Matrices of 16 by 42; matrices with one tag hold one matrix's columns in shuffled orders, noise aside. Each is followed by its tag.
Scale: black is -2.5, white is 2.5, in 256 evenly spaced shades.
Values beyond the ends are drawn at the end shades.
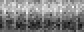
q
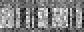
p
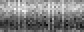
q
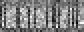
p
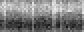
q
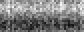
q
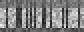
p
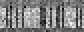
p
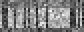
p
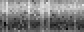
q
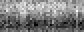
q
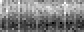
q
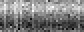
q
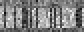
p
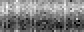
q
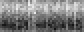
q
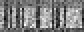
p
